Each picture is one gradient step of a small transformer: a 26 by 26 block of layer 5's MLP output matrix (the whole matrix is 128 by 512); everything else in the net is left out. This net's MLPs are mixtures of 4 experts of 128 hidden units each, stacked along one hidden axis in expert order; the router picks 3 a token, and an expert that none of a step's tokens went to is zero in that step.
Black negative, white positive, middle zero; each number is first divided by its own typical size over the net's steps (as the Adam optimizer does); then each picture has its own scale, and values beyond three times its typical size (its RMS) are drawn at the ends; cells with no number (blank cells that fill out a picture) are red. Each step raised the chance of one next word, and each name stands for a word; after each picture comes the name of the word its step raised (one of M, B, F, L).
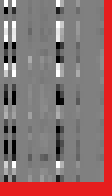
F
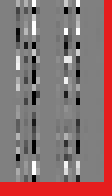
F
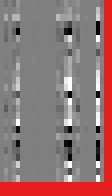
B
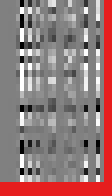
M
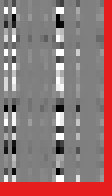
M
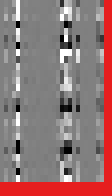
M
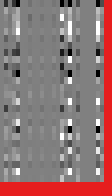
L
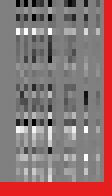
L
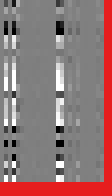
B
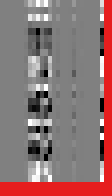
B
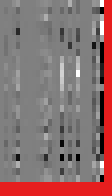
F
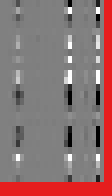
L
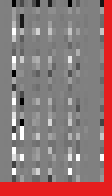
L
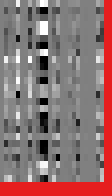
F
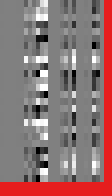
B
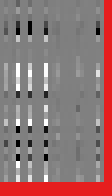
B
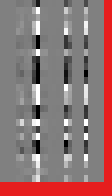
M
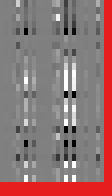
B
